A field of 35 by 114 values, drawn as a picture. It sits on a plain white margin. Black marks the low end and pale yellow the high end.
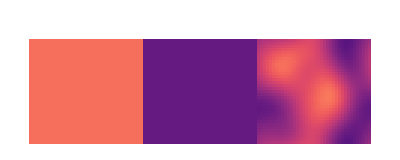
The table splits into one row of 3 panels. Panel 1,1: high, flat. Panel 1,2: low, flat. Panel 1,3: middling, smooth, strong in contrast.
